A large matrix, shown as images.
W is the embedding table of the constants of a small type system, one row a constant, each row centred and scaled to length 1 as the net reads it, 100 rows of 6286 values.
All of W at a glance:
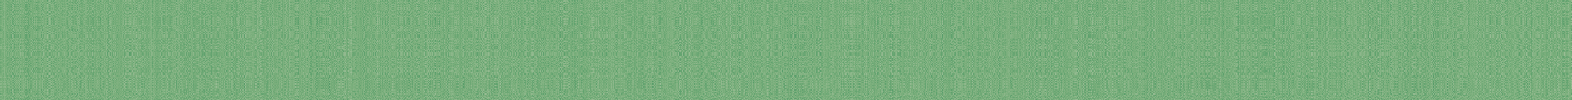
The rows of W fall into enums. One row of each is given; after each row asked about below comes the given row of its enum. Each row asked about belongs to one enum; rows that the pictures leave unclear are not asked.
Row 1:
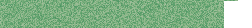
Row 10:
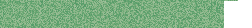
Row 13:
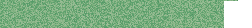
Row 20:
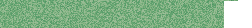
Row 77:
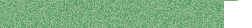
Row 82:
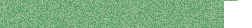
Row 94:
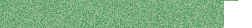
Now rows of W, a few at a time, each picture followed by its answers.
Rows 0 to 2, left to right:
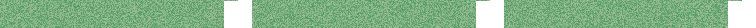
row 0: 82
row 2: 94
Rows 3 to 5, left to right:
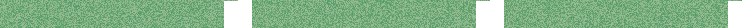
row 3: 82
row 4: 10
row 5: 94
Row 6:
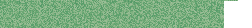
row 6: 10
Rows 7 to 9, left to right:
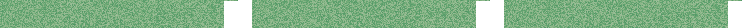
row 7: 94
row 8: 13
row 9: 94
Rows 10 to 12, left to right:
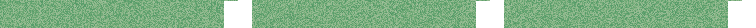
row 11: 1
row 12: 82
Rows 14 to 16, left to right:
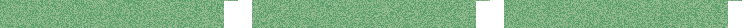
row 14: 10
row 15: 82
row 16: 94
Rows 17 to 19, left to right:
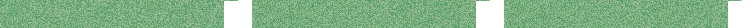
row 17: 20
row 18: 1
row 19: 1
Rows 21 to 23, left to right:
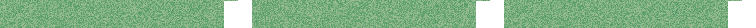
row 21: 82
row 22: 20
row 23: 82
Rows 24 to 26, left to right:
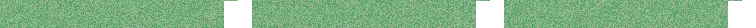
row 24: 82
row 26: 20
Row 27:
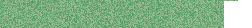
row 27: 13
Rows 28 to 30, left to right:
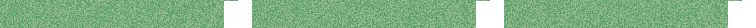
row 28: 20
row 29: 94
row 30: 94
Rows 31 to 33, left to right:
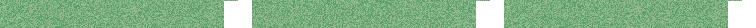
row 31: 82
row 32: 10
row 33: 82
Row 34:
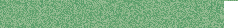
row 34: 10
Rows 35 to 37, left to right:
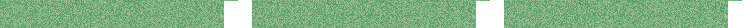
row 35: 10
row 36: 10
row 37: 10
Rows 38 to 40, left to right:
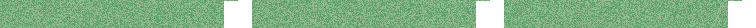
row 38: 94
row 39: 13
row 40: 20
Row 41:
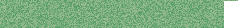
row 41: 82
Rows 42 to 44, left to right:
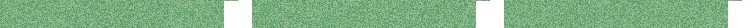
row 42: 13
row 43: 20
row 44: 10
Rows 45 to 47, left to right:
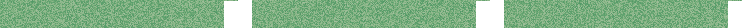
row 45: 13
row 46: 77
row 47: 10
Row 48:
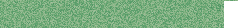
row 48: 77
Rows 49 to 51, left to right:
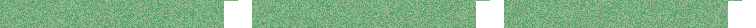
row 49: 13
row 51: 20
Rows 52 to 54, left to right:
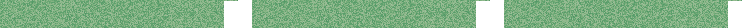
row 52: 13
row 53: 13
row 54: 13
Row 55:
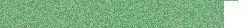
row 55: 13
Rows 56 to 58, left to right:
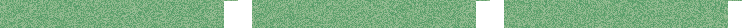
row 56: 82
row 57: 1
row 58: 10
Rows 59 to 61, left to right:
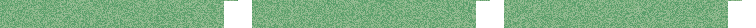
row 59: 94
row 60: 10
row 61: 82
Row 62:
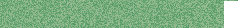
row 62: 94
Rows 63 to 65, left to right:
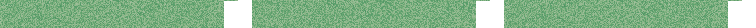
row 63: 1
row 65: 1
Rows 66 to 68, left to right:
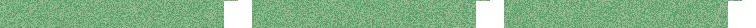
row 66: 82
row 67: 94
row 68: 20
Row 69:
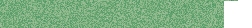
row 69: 20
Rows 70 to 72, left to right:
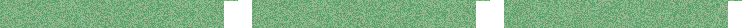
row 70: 13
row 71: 13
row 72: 20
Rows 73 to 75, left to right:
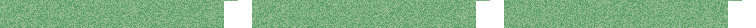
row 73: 82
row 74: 82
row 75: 10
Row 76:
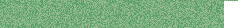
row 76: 10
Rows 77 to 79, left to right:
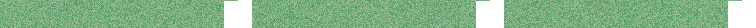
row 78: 1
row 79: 13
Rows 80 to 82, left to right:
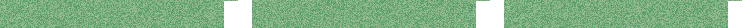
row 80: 82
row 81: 77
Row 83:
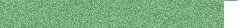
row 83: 77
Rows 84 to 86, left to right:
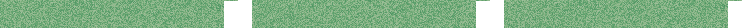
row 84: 77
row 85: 1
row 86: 77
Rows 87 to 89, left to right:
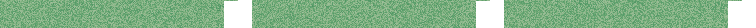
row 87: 77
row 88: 1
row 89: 10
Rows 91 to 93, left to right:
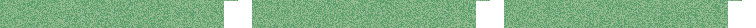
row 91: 13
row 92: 10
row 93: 94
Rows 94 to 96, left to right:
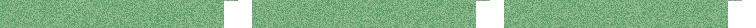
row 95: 77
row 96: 82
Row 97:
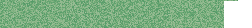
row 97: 13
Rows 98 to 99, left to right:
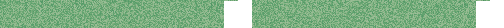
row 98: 10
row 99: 20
